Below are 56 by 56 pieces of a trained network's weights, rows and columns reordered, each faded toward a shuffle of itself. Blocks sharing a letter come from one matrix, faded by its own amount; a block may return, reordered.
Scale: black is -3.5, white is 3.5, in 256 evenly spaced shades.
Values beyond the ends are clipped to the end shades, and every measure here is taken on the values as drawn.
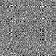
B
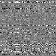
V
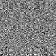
B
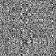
B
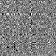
B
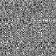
B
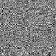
B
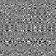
V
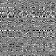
V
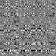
V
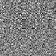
B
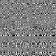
V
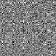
B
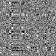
B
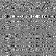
V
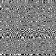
V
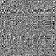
B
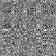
B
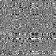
V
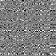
V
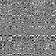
V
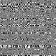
V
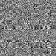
B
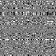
V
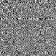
B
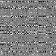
V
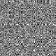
B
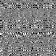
V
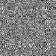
B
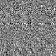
B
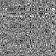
B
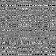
V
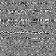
V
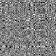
B
